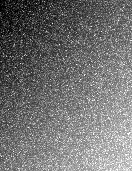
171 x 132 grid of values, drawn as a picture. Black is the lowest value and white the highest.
Histogram: bell-shaped. Stripes: none. Slope: up to the bottom right. Mirror symmetry: none. Grain: fine.
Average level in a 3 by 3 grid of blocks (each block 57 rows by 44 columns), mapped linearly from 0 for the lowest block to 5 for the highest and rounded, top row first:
012
124
345
